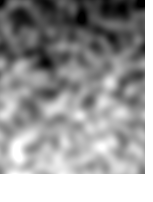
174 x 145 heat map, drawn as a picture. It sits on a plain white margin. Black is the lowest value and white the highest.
On average the colour sits 50% of the way up the scale. The field is smooth, with broad soft blobs. There are no regular stripes. No lone cell stands out from its neighbours. Values rise toward the bottom.
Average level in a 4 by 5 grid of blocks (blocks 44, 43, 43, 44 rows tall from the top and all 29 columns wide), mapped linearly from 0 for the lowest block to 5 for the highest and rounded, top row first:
10000 | 21232 | 43443 | 54554
